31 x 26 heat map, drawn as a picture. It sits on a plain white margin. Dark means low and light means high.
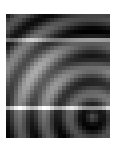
Average level on the scale: 30%. Rings: centred on the bottom right. Odd lines: rows 7 and 24.
